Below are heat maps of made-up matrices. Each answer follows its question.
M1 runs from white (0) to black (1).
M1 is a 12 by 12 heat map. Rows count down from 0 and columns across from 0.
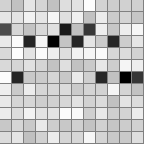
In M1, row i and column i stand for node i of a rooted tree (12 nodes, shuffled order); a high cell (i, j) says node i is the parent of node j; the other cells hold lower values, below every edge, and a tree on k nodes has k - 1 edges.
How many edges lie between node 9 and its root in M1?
1
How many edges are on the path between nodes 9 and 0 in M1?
3
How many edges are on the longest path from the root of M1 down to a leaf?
2
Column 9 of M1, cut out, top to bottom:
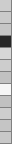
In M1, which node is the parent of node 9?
3
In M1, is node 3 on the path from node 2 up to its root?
yes
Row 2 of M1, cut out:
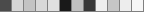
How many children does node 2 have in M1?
3
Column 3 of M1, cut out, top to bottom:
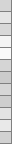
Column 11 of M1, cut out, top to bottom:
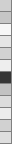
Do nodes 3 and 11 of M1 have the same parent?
no
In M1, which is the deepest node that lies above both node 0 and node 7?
2
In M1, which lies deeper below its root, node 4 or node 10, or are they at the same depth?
node 10
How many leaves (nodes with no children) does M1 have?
9
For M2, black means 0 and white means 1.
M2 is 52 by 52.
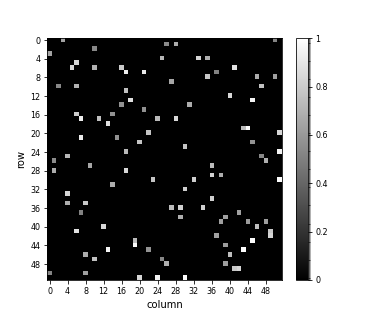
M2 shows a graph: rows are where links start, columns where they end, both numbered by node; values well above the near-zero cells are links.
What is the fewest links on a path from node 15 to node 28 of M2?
4
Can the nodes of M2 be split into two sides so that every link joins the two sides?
yes
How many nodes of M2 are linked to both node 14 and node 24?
0
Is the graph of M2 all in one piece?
yes
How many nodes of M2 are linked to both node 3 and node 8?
0
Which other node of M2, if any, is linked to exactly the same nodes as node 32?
node 23
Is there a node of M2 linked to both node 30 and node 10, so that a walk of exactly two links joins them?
no
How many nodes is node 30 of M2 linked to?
3
